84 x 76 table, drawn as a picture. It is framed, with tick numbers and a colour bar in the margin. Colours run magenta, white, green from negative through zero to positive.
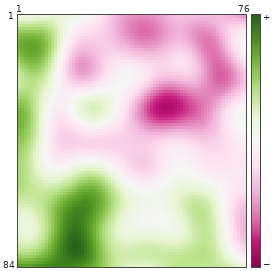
Slope: up to the bottom left. Grain: smooth. Odd rows or columns: none. Mirror symmetry: none. Ninth with the highest average: bottom left. Lone odd cells: none.
